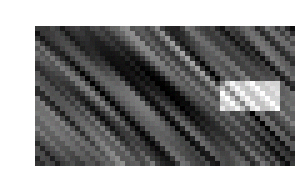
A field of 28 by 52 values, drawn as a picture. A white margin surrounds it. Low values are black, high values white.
On average the colour sits 30% of the way up the scale. The middle right is the ninth with the highest average. The middle right is the roughest part. In the middle right lies a patch that is higher than the rest. The values are skewed, with a long tail toward high values.
